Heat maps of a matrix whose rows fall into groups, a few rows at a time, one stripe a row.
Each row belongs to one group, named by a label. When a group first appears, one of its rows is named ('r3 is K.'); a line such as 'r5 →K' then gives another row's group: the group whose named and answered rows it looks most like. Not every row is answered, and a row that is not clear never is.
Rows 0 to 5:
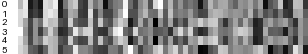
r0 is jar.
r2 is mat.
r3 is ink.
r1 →jar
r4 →mat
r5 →jar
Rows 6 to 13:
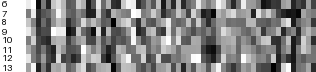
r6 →mat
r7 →jar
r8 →ink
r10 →jar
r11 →ink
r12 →ink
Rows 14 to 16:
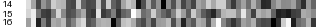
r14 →mat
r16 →mat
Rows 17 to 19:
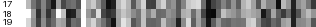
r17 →ink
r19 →ink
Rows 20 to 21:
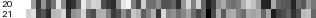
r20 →ink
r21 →jar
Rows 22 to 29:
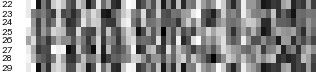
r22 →mat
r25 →mat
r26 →mat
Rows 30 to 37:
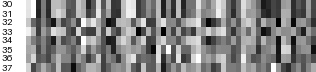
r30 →mat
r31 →mat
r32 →ink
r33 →mat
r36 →mat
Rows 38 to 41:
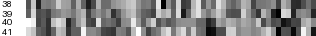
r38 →mat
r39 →mat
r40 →jar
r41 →jar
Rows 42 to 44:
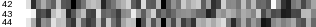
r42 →ink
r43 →jar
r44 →mat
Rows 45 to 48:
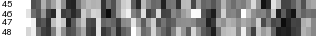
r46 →ink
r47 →jar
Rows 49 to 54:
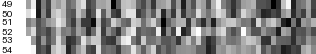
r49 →mat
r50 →mat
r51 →jar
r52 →mat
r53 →ink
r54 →jar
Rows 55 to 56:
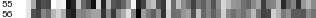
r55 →jar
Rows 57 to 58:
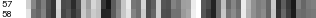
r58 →ink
